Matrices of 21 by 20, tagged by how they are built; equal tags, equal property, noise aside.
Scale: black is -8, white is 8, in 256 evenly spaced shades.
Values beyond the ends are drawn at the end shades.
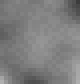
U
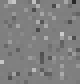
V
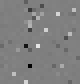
V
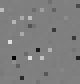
V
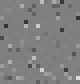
V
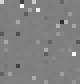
V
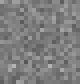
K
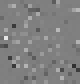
V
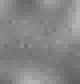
U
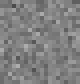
K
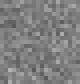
K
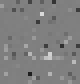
V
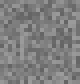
K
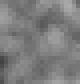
U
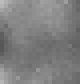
U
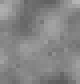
U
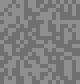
K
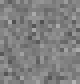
K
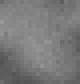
U
